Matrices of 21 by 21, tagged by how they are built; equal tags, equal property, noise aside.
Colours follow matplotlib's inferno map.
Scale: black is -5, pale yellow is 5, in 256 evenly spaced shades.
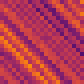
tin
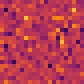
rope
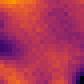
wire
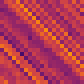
tin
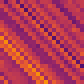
tin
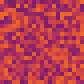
rope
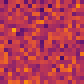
rope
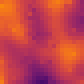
wire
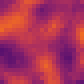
wire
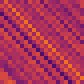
tin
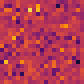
rope
